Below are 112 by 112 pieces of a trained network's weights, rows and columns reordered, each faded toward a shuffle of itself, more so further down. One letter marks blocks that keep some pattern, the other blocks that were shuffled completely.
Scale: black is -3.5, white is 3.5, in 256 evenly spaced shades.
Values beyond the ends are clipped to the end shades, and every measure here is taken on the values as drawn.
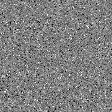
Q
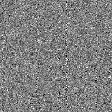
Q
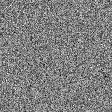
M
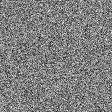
M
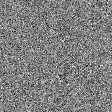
Q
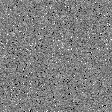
Q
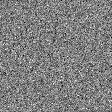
M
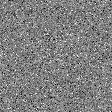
M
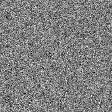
Q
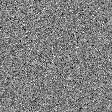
M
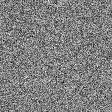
M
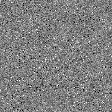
Q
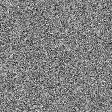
M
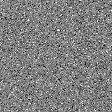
Q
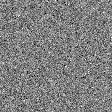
M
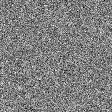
M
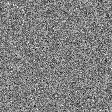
M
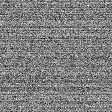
Q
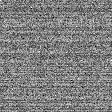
Q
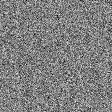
M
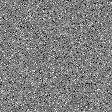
M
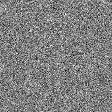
Q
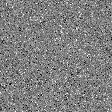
M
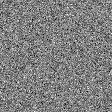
M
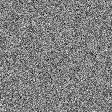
M
